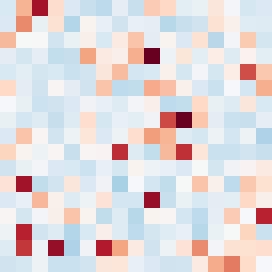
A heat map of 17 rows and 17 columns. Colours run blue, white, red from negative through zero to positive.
The middle left is the smoothest part. On average the colour sits 50% of the way up the scale. Neither half mirrors the other. The values are skewed, with a long tail toward high values. No seam splits the table.
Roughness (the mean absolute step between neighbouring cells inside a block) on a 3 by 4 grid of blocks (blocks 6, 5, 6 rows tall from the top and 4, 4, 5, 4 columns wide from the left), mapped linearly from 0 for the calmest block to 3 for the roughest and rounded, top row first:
1 1 2 1
0 1 3 0
3 1 1 1
